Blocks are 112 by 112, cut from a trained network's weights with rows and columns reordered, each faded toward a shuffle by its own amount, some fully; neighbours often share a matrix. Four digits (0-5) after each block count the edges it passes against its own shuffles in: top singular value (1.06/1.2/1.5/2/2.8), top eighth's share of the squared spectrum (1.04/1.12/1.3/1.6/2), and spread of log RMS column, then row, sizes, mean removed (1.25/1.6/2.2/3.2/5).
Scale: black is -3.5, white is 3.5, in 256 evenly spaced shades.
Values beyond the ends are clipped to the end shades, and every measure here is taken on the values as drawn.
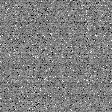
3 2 1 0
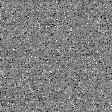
1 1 0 0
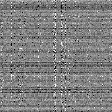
5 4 3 2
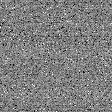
2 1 0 0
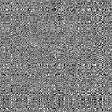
5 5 3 3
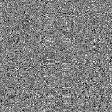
4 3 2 2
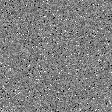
1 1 0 1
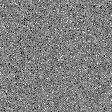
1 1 0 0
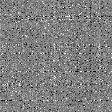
3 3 1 3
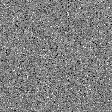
2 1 0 0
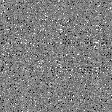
3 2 0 2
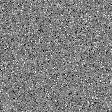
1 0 0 0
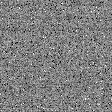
1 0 0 0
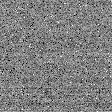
2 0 0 0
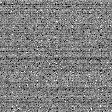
4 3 2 1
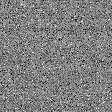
1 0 0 0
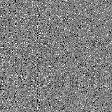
3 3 2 1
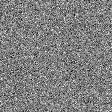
2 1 0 0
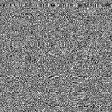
4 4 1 3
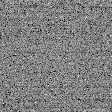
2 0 0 0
